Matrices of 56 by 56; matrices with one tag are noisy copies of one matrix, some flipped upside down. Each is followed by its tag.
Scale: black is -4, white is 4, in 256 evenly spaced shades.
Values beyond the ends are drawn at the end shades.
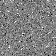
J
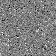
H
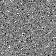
J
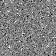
J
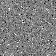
J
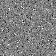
J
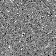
J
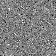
J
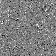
H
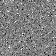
J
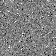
J
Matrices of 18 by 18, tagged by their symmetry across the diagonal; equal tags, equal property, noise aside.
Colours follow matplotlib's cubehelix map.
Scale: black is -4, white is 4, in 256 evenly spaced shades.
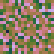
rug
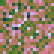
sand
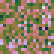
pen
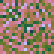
sand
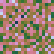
sand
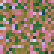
pen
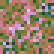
sand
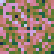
sand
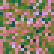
pen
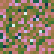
sand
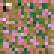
rug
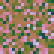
rug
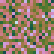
pen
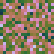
pen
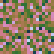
rug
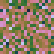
rug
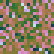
pen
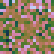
rug
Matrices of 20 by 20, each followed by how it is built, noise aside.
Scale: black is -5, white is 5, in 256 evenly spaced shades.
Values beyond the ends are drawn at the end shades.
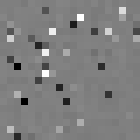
sparse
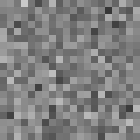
noise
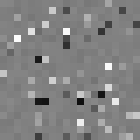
sparse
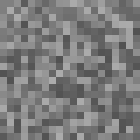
noise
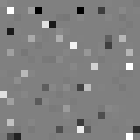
sparse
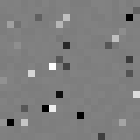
sparse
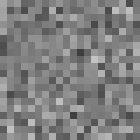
noise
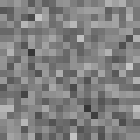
noise
